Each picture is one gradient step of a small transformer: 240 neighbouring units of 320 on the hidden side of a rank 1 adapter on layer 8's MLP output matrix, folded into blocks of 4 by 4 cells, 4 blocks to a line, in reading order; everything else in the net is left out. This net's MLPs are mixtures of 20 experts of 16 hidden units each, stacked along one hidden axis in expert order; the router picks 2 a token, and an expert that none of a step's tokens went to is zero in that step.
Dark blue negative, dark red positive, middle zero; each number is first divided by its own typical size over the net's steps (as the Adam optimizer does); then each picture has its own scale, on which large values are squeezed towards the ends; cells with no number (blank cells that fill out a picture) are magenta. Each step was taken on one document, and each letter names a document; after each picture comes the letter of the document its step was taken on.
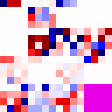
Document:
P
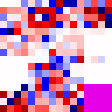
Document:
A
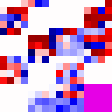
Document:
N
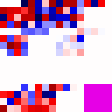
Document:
A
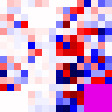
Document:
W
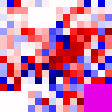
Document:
W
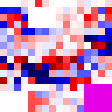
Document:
N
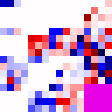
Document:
P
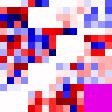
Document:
N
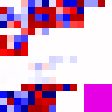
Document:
A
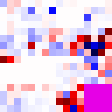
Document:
P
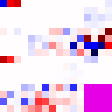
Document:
P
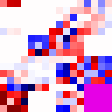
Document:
W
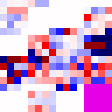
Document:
N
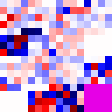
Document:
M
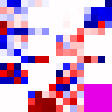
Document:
N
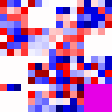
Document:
M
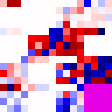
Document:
W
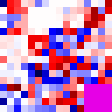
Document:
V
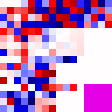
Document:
A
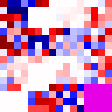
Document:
V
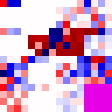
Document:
W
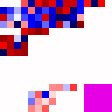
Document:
A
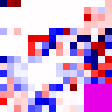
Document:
P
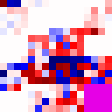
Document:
W
